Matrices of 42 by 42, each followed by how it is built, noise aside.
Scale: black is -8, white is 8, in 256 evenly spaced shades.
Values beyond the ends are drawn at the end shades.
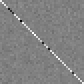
diagonal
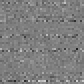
uneven rows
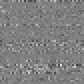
uneven rows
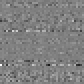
uneven rows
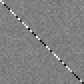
diagonal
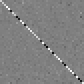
diagonal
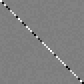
diagonal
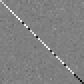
diagonal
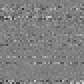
uneven rows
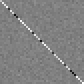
diagonal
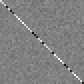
diagonal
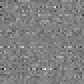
uneven rows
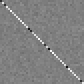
diagonal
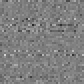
uneven rows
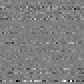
uneven rows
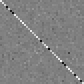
diagonal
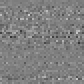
uneven rows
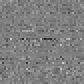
uneven rows
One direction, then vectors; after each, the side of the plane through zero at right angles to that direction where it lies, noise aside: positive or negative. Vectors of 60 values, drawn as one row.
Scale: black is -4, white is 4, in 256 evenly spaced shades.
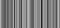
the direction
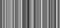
negative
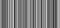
positive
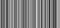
positive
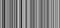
positive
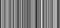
negative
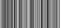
positive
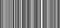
negative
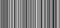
positive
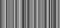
negative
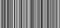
positive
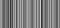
positive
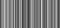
negative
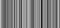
positive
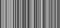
negative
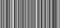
positive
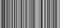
positive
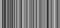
positive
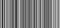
negative
